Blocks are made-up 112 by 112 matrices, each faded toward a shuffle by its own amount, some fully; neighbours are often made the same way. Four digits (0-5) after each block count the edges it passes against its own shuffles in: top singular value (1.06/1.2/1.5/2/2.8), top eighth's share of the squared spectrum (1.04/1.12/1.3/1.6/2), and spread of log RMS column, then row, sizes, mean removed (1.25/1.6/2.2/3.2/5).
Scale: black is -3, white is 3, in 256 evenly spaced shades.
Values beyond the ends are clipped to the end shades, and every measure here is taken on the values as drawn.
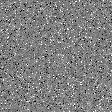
0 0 0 0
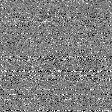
2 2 0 4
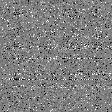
2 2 2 3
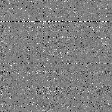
3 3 2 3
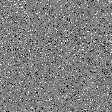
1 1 0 1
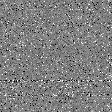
2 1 1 2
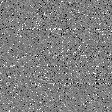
2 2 1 2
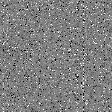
2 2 2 1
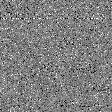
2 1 0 1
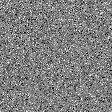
0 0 0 0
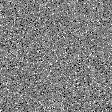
0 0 0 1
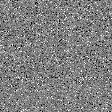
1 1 0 2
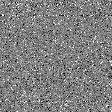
1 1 0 2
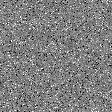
0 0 0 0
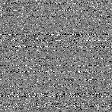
2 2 0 4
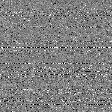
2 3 0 4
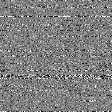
2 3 0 4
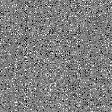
4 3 2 2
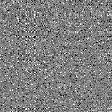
4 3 2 2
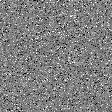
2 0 0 0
